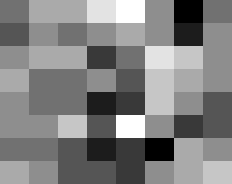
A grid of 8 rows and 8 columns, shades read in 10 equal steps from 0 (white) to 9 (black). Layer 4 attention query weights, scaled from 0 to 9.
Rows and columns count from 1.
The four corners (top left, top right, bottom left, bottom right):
5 5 3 2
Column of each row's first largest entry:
7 7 4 5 4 7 6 5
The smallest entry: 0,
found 2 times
